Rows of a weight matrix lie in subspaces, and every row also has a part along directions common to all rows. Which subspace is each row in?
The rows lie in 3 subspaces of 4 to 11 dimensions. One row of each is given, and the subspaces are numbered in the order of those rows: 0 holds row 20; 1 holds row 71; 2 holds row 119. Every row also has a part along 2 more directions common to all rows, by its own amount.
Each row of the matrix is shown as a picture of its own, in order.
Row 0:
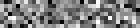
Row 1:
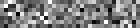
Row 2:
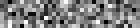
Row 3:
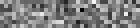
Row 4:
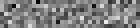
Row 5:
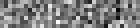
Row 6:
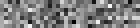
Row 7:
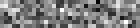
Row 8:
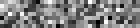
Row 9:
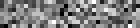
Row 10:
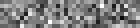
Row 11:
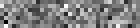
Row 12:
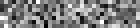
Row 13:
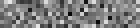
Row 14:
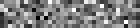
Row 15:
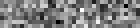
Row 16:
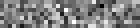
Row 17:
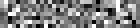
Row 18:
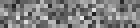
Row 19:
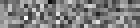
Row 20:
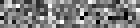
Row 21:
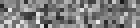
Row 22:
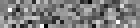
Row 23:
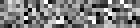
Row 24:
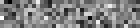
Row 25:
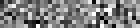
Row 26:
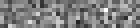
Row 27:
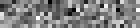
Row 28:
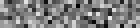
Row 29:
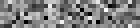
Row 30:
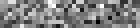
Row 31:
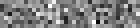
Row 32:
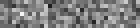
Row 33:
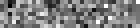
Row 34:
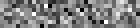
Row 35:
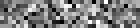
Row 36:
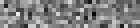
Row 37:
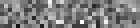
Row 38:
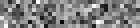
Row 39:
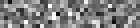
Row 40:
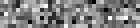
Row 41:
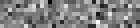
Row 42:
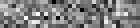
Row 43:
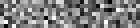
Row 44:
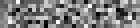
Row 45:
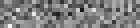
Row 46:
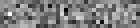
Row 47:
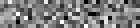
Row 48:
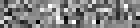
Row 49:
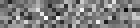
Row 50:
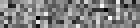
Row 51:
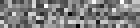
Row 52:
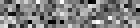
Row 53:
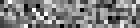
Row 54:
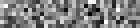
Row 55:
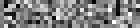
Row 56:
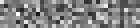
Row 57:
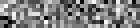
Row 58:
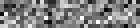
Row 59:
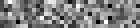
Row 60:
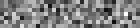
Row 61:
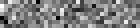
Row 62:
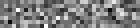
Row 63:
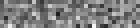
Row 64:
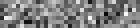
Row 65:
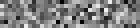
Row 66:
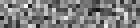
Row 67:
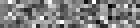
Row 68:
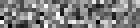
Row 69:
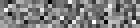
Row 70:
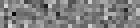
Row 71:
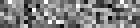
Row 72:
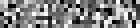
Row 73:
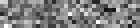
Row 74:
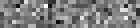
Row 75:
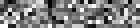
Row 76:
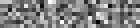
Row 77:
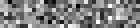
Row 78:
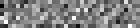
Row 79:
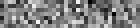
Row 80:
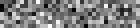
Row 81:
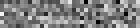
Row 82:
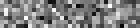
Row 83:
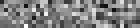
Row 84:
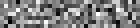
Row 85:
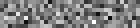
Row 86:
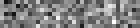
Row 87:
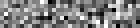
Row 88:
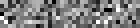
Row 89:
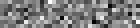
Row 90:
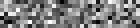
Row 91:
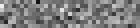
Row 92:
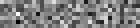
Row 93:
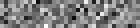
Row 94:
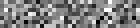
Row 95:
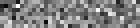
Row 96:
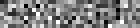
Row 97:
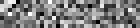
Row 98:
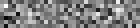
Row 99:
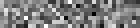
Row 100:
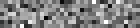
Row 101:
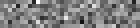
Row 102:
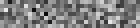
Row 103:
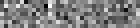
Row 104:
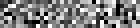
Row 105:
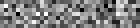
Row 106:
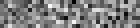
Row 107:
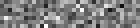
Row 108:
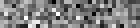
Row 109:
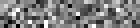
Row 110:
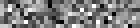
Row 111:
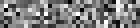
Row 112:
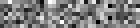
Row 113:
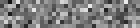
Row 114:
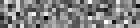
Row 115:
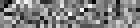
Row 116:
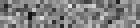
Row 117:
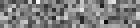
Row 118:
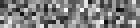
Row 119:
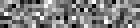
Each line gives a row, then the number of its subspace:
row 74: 0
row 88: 2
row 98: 1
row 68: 0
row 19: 1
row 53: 1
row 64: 0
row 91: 2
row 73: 2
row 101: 2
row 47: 1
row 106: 0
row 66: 0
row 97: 0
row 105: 1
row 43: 2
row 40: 0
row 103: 0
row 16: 0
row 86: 0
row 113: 2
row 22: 2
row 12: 2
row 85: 1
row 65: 2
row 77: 1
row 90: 2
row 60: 0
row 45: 0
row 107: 2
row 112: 1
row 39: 0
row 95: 2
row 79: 0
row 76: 1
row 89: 1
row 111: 1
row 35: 1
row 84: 2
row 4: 2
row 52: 2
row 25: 1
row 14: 0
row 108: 1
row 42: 1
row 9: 2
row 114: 0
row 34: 0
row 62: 2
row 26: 0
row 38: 2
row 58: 2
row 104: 1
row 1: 1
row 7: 2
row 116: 1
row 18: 2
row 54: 0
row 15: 0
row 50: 0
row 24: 0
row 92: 1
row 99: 1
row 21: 0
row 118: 0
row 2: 0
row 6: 0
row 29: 2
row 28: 1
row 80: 0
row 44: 2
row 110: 2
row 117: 2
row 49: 2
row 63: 0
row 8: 0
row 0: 2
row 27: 0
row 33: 0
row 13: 0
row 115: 0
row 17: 2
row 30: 0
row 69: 1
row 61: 2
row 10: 0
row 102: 1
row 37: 2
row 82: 1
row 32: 0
